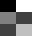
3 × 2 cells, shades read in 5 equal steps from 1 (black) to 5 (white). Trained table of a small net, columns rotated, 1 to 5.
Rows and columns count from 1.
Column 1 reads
1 3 2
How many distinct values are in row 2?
2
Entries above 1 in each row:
1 2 2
